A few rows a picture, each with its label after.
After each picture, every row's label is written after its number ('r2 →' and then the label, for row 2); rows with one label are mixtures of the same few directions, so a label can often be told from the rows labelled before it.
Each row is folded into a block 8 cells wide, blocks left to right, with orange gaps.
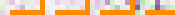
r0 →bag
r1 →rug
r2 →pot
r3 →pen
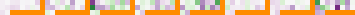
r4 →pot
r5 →bag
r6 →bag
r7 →pot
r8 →pot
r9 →pen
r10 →rug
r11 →bag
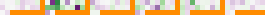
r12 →pot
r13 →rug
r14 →bag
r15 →bag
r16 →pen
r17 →pot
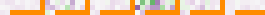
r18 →bag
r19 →bag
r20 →pot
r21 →pot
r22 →bag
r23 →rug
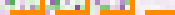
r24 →rug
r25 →rug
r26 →pot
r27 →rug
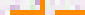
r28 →pot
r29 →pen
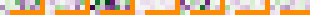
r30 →pot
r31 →pot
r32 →pot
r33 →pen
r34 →bag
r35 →bag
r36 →pot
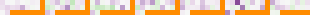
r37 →rug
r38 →bag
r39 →rug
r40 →pot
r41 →pen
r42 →pen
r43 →bag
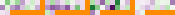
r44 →pot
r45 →rug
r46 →bag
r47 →pot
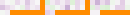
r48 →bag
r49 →bag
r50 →pot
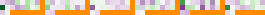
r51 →bag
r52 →pen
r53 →bag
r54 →pot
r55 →bag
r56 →bag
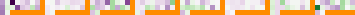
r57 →pen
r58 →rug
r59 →pot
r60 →pot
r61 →rug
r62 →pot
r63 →pen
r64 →bag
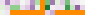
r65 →pot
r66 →pen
